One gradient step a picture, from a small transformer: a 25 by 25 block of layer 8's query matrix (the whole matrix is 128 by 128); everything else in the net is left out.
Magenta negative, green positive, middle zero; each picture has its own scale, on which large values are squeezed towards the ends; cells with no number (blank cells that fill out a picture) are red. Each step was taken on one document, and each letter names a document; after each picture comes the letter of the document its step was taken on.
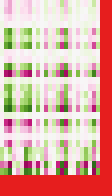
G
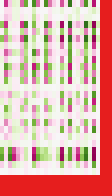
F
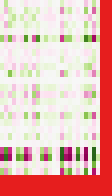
F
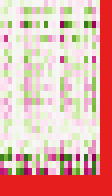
F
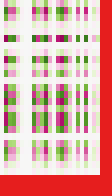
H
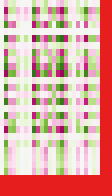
H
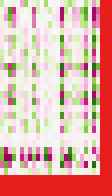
F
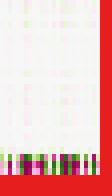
G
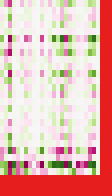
G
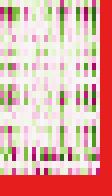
F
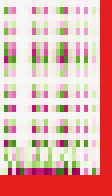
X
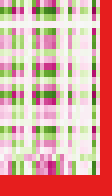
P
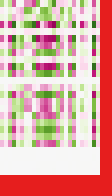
P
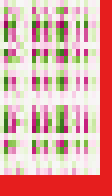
X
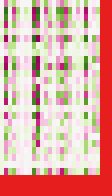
H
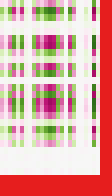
P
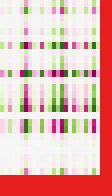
G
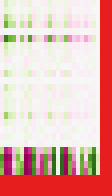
G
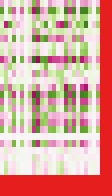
H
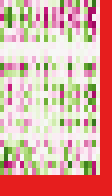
F
